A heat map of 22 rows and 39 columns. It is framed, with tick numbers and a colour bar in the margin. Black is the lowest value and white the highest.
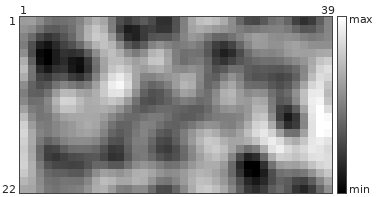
The halves do not mirror each other. The ninth with the lowest average is the top left. The histogram is bell-shaped. The field is mottled with small blotches.
